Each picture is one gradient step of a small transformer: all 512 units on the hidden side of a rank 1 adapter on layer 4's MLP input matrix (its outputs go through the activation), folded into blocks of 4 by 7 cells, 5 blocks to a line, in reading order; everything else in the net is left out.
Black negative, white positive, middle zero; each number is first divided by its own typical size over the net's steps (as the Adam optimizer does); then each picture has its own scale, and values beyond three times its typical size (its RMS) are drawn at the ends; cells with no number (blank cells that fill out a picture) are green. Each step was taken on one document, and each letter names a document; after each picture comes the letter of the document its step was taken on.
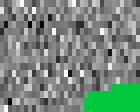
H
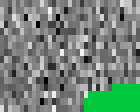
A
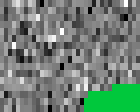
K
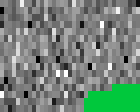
H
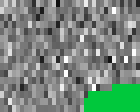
H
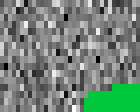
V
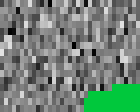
V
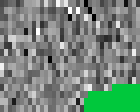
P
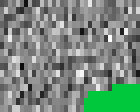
V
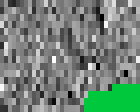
A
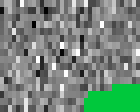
H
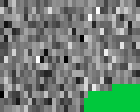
A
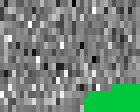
H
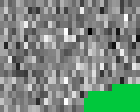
V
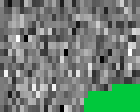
P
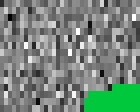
V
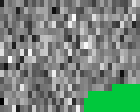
V
